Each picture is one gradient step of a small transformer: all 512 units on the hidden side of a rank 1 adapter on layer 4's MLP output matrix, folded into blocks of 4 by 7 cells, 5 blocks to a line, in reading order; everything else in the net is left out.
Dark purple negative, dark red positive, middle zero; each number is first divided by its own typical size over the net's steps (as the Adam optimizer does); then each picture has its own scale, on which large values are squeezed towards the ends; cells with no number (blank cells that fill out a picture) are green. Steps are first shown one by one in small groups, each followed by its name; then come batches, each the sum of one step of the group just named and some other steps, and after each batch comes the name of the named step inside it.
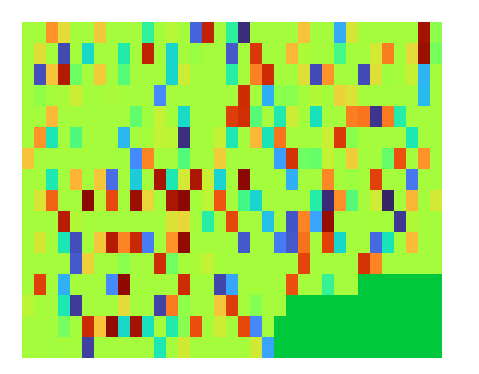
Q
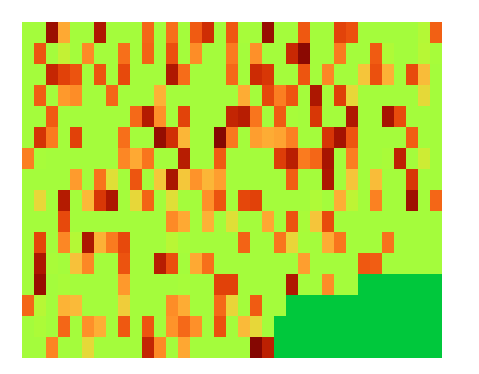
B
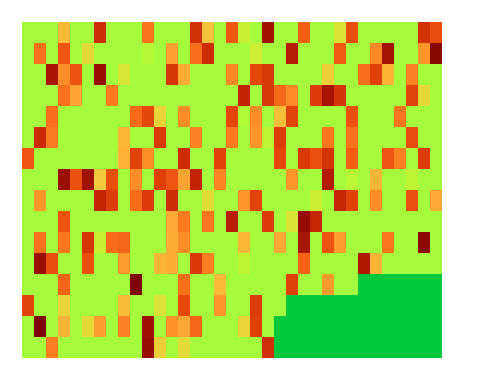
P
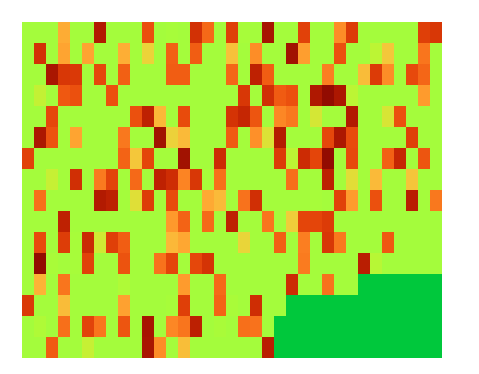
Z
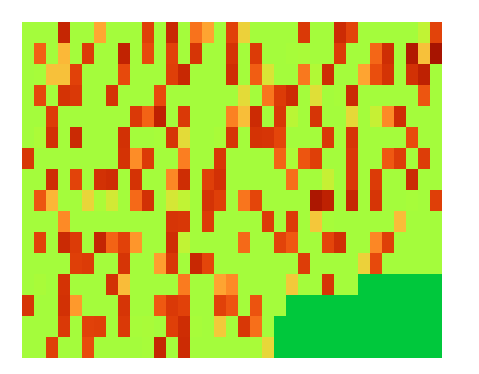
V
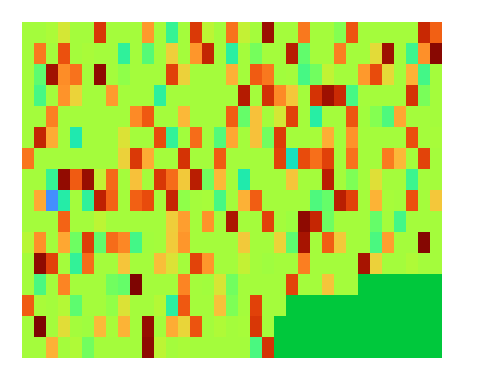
P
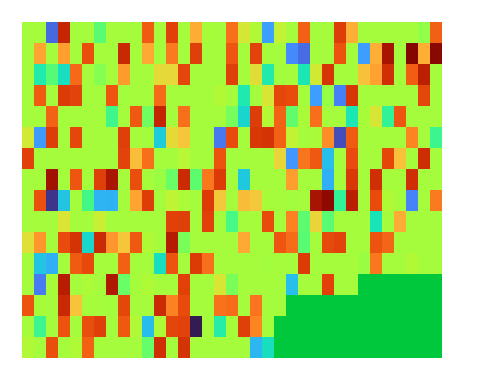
V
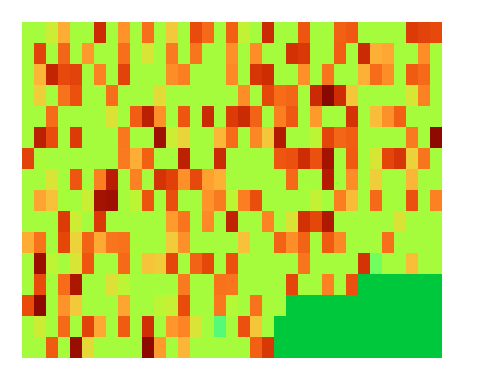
Z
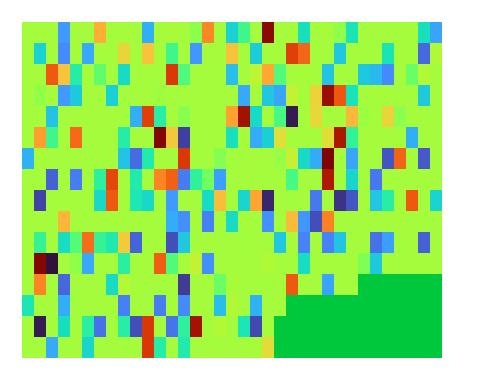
Z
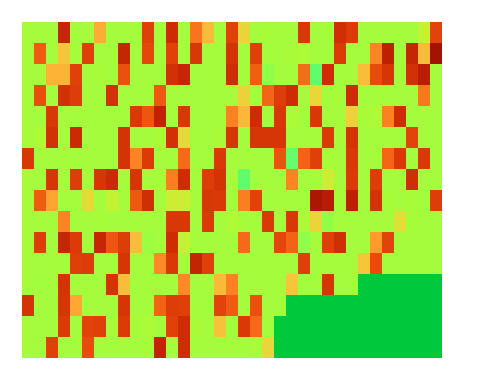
V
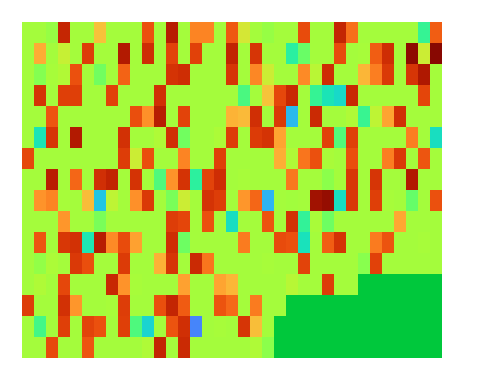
V
